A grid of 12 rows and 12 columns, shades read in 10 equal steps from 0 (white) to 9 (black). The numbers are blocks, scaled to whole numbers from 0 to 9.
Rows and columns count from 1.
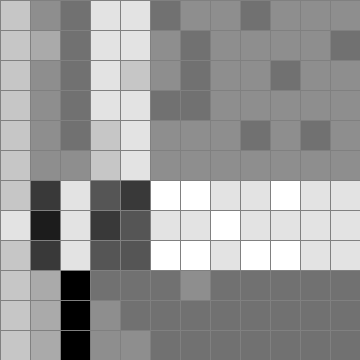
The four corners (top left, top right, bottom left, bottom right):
2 4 2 5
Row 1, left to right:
2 4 5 1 1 5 4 4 5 4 4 4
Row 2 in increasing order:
1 1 2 3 4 4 4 4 4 5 5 5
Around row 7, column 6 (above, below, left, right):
4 1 7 0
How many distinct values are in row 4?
4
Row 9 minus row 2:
0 4 -4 5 5 -4 -5 -3 -4 -4 -3 -4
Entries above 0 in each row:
12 12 12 12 12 12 9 11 8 12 12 12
